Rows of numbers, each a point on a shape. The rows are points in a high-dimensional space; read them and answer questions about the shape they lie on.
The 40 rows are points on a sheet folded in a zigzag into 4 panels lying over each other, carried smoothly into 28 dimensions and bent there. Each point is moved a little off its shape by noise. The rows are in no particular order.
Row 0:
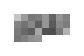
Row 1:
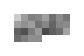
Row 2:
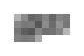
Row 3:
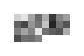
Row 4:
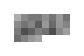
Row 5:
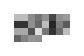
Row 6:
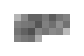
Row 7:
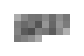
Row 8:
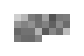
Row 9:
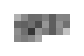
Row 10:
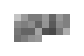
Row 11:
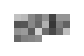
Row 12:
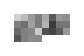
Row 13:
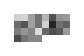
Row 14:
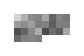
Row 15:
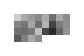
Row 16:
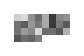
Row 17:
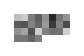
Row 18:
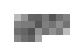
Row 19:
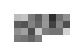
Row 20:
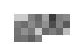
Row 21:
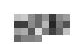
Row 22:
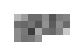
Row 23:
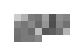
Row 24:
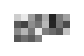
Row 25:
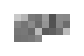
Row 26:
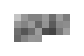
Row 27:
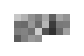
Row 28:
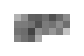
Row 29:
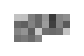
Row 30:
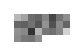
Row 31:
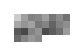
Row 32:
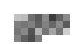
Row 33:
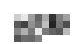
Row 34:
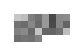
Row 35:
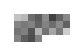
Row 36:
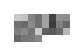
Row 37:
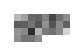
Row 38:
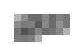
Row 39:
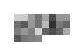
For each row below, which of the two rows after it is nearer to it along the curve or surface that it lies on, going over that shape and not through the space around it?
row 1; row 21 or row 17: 17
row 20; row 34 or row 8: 8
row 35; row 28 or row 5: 28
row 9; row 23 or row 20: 23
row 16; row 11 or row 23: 23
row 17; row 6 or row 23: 23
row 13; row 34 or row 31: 34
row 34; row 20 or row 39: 39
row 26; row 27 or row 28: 27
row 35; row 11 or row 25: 25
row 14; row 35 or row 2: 35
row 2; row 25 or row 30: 30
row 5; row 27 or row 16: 27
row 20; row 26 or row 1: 1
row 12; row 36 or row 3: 36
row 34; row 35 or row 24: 24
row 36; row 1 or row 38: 1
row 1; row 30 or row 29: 29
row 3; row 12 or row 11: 12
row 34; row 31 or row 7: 31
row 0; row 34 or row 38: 38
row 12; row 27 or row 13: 13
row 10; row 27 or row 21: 27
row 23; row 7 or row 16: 16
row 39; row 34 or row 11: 34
